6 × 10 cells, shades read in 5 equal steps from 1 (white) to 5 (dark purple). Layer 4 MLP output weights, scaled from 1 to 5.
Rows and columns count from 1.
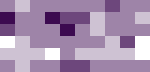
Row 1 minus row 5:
1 0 1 2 0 1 1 2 1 2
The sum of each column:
18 14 17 18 22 19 15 17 18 13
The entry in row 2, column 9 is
3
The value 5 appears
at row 2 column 1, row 2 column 4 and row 3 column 5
